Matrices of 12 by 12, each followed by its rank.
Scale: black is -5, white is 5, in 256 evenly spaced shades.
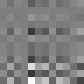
one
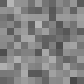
full rank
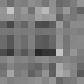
two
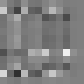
two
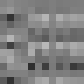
two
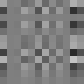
one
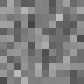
full rank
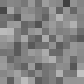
full rank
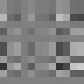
one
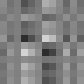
one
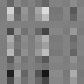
one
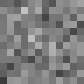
full rank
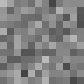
full rank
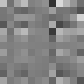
two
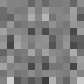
two
